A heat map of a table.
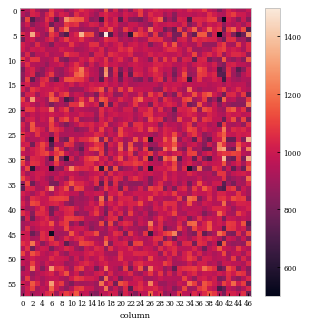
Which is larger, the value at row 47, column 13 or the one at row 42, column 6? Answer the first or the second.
the first
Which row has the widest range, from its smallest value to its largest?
5
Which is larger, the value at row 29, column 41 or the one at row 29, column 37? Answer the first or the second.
the first
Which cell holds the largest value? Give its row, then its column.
5, 17
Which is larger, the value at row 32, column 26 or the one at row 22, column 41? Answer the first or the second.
the second
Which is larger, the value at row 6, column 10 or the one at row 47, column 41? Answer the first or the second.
the second
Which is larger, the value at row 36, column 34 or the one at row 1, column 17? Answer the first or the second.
the second
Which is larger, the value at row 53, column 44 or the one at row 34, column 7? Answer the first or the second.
the first
